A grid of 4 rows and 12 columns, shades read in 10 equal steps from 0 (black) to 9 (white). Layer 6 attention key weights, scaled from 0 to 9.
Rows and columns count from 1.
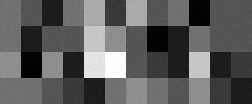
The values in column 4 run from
1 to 4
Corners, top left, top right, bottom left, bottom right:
4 3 4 1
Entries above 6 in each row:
0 1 3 0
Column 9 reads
4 1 1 3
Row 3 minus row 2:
1 -1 2 -2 1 4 0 2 0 3 -2 -1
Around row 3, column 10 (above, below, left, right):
4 5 1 1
